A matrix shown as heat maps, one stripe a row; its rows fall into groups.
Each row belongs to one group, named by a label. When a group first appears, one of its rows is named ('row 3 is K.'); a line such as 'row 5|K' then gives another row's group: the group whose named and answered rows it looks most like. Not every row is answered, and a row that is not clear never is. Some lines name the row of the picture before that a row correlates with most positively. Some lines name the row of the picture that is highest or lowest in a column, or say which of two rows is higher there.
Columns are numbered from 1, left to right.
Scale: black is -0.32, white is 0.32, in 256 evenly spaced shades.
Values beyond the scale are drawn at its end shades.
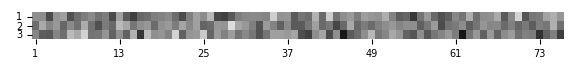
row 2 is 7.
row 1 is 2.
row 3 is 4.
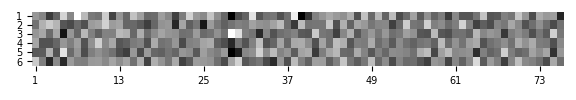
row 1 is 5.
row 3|7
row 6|7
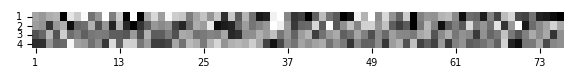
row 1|4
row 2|2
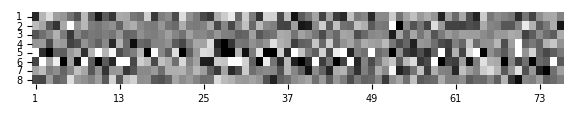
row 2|5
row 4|2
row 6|7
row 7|5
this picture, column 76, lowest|2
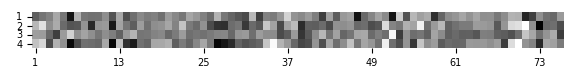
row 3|5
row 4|2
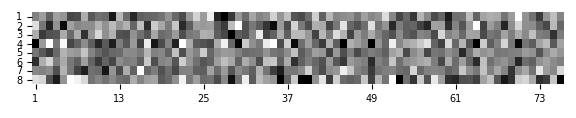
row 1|2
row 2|7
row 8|5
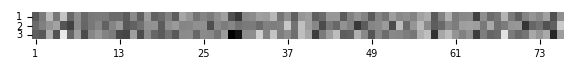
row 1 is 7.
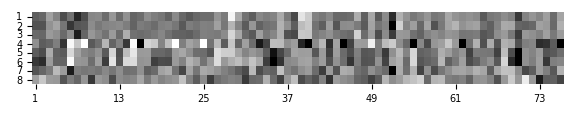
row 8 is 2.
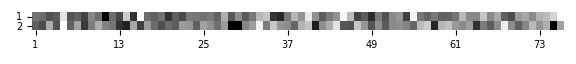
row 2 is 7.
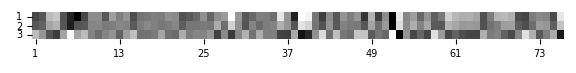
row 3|5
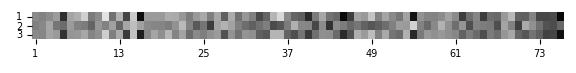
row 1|4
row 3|4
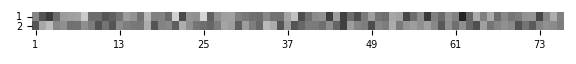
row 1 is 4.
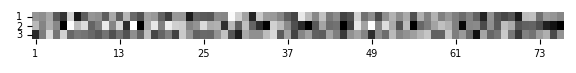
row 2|4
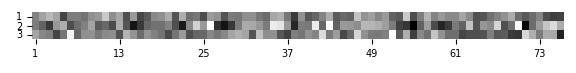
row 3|5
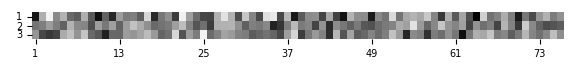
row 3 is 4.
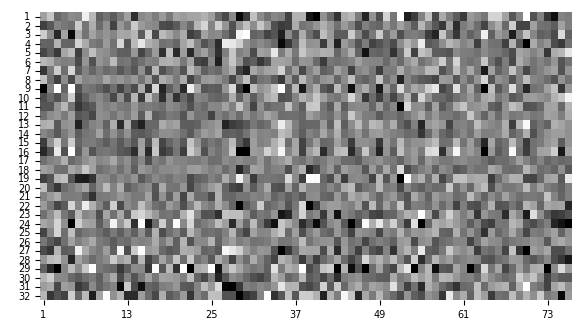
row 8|7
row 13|2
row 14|2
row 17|4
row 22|5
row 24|4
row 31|2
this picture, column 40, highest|19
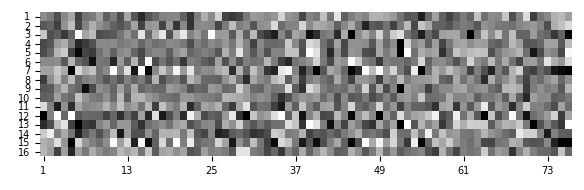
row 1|2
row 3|4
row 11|7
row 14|2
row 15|4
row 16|7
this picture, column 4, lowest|3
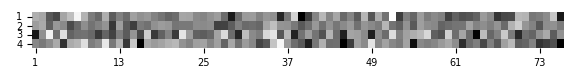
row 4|4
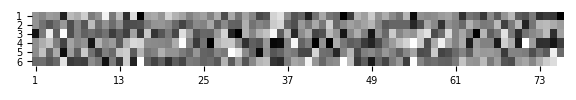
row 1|4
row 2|2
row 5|7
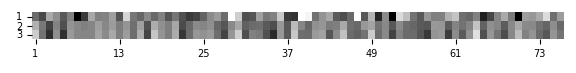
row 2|7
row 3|7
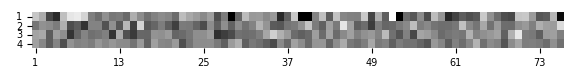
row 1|5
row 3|2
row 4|7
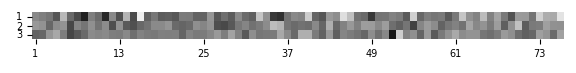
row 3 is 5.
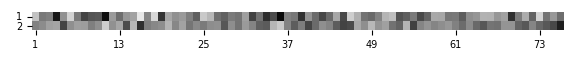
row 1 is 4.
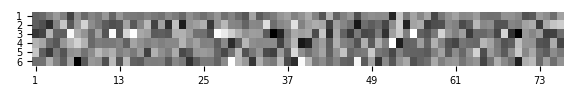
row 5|7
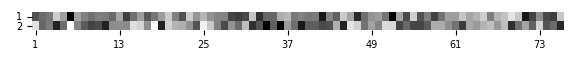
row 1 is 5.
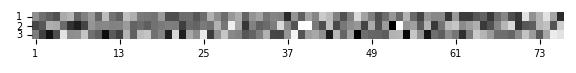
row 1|5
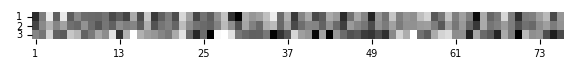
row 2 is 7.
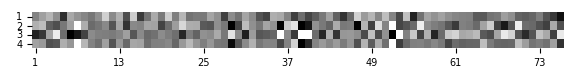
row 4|5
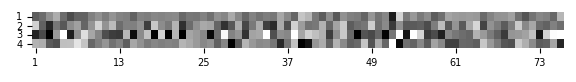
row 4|5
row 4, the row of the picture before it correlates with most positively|4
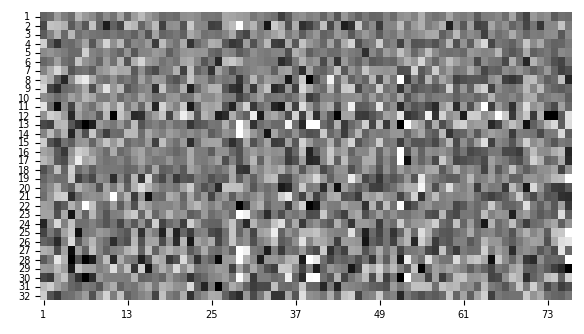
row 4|7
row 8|5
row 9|7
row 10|5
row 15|7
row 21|4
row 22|5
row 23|7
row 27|7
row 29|4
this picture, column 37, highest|12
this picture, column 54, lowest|26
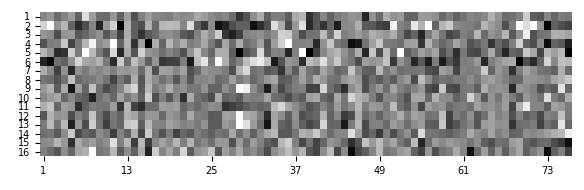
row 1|5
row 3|2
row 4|4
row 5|5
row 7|7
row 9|7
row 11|2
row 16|4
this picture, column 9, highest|6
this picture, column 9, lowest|2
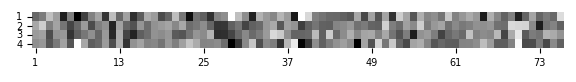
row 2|2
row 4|5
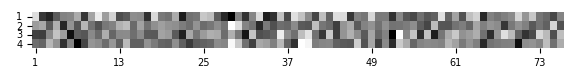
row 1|7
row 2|7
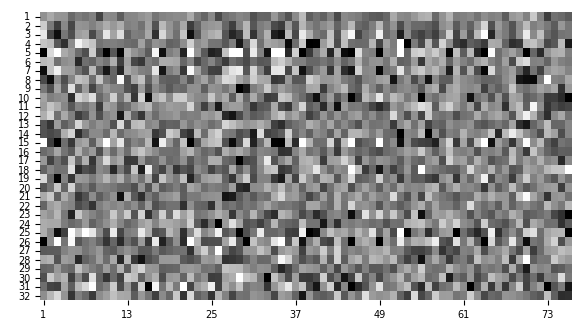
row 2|7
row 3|7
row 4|5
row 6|2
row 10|4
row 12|2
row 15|7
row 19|7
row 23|4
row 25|5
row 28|2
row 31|4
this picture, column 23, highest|25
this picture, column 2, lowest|8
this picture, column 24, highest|27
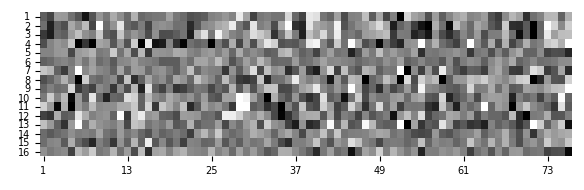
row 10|7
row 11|7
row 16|4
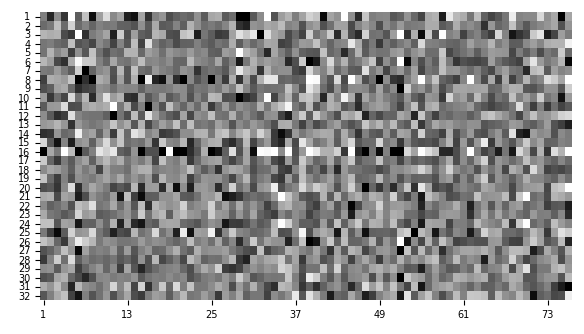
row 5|7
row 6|5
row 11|4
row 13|4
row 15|7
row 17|7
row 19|7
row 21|2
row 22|4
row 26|5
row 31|4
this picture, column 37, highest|32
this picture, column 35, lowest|14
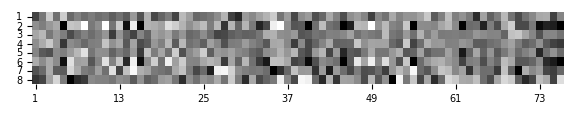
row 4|4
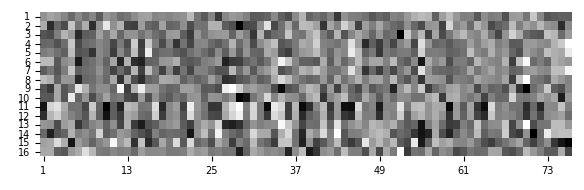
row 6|2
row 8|2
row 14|2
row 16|5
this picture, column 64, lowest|11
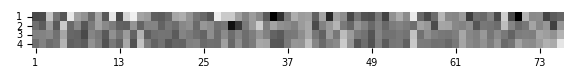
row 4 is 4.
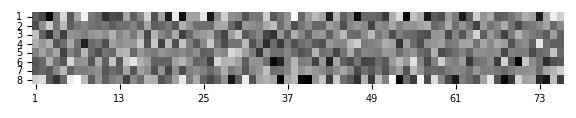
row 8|5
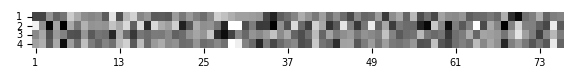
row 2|7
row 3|2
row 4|7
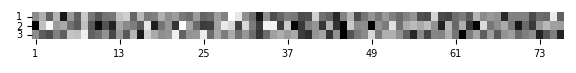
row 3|4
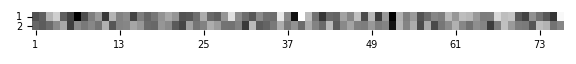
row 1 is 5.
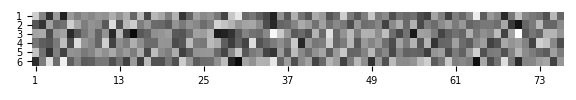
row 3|2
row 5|7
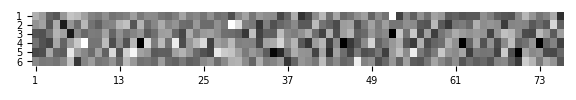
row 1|5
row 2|7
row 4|4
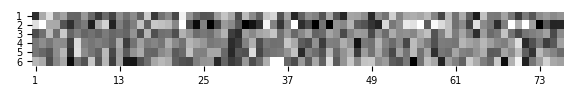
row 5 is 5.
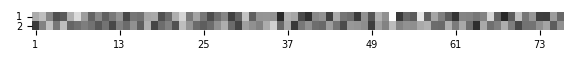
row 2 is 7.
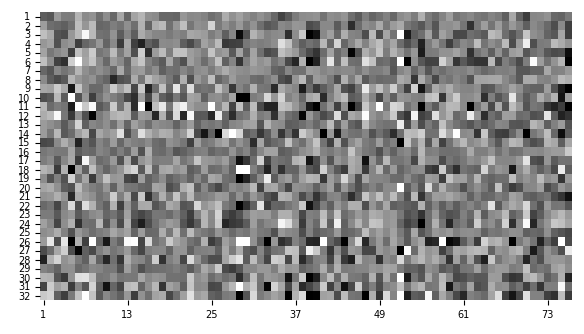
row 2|4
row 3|5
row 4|2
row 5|4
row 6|5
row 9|4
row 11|4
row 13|5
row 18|7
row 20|5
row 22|5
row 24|2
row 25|4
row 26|7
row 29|2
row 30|5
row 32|5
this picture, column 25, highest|11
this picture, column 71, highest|6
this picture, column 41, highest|26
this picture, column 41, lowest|14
